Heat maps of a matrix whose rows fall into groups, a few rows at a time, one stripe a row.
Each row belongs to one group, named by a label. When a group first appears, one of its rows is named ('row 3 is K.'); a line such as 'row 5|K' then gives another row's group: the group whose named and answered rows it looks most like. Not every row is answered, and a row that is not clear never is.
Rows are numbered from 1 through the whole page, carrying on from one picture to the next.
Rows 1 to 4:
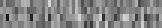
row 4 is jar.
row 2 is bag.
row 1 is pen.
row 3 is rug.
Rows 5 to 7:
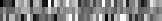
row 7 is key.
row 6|pen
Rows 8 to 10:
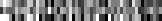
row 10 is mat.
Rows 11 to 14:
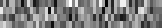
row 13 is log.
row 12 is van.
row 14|mat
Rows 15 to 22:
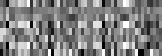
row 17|log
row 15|rug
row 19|mat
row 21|rug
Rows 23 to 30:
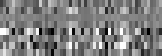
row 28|rug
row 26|key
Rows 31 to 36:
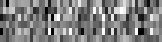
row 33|pen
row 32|key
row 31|rug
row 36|rug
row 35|pen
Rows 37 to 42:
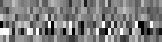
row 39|van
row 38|rug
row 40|pen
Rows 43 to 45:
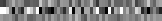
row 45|bag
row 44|mat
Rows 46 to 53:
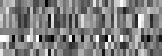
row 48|van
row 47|bag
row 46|key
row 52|log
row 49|van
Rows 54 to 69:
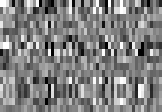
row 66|van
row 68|key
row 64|van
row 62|rug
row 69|jar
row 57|van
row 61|pen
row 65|key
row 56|bag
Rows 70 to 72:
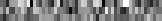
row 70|rug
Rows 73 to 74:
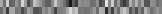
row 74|key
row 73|log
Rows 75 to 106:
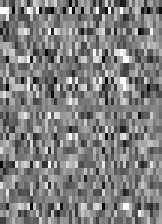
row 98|pen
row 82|key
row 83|rug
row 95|bag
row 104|rug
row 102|bag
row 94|key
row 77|bag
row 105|van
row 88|mat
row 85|log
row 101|van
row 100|jar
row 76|mat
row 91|pen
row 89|key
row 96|van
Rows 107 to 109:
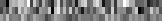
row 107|rug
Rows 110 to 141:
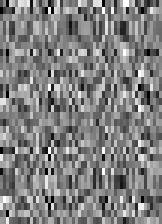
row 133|bag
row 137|pen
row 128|log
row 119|jar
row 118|key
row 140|rug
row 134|pen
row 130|van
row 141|bag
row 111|pen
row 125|van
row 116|key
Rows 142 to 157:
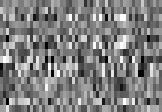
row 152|pen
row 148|key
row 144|key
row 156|rug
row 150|mat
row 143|van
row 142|jar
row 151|pen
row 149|bag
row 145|rug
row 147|rug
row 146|bag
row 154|log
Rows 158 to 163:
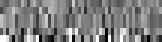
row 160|van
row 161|van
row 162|key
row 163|mat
